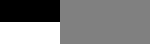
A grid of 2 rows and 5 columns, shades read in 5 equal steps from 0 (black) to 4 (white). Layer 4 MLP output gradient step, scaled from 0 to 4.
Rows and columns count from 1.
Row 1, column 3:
2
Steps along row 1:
same up same same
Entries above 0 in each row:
3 5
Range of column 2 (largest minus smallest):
4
